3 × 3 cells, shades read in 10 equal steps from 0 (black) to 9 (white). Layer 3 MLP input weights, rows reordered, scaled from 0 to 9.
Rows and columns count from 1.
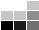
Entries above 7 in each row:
2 0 0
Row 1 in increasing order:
7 9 9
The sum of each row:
25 19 5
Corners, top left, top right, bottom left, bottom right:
9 7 0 4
